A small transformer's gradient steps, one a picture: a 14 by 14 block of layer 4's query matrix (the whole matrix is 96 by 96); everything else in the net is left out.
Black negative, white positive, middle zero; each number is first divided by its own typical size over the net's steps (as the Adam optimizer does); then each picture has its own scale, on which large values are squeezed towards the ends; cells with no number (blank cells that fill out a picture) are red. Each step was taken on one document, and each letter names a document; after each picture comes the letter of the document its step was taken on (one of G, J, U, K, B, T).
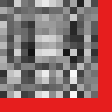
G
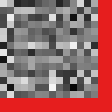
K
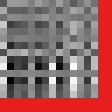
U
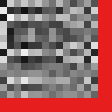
U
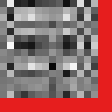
K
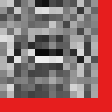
G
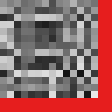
G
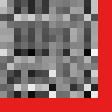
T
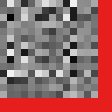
U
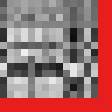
U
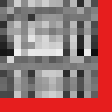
G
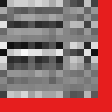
U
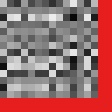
T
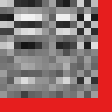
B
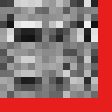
B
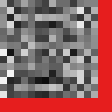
G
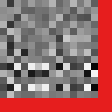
T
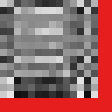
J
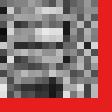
J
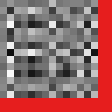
K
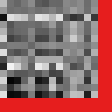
U
